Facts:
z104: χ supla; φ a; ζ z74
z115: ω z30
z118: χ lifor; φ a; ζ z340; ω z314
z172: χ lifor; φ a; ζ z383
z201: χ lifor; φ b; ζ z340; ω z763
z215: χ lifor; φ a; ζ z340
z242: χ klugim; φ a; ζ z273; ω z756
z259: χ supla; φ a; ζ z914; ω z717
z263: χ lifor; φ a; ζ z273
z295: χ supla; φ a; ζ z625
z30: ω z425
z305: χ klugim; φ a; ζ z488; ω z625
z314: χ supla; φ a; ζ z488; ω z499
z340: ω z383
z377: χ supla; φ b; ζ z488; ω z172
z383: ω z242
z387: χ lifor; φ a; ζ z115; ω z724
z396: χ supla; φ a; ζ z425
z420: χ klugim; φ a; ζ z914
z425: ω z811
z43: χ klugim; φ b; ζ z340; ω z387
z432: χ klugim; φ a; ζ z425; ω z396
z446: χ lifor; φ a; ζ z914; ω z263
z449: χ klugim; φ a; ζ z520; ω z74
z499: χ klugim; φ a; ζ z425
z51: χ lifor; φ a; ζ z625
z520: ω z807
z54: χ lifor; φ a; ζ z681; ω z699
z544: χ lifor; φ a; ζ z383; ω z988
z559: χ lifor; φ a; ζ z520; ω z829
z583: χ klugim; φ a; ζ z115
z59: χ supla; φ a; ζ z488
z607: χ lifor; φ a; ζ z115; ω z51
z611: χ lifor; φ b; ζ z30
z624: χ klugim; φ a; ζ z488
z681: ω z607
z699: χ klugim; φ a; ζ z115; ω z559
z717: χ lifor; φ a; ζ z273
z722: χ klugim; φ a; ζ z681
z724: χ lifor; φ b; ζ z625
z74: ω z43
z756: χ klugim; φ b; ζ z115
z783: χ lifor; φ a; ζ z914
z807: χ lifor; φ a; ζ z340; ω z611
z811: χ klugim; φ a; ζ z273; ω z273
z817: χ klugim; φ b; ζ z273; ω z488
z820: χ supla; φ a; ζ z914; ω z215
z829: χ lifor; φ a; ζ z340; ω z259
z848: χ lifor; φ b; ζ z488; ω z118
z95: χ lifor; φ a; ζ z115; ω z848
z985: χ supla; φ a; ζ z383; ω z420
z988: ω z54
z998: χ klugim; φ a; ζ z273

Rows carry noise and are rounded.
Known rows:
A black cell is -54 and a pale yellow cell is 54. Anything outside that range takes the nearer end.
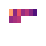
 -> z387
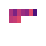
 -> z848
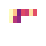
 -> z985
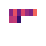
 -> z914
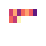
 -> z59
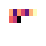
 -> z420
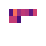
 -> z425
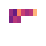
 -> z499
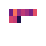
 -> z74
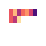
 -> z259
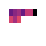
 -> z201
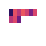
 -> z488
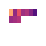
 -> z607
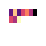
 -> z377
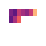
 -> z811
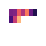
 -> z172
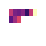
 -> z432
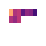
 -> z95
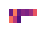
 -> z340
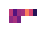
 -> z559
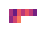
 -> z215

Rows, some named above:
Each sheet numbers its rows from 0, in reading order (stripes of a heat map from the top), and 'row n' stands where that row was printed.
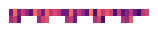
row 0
z30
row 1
z717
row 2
z30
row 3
z763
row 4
z817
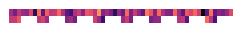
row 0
z848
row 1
z263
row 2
z43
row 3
z115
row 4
z30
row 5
z699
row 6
z724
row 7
z340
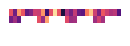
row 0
z756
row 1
z820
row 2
z305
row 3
z611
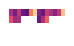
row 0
z305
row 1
z811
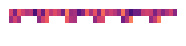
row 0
z611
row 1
z717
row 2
z446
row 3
z51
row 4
z544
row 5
z829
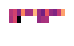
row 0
z625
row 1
z722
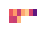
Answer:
z396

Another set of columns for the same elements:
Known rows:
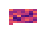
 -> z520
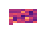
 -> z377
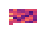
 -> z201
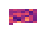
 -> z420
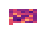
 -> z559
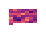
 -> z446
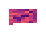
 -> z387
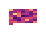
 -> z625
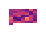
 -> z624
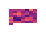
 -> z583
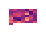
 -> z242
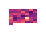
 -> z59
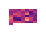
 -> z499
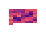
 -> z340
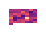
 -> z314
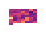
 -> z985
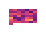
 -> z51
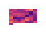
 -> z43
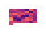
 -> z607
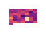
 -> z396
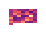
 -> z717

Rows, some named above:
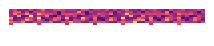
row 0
z717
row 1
z201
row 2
z377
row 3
z499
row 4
z829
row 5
z263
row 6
z848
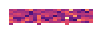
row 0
z43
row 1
z449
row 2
z544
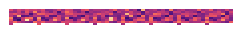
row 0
z425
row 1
z611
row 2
z724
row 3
z396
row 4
z699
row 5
z756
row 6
z449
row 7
z817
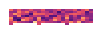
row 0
z115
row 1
z611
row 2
z820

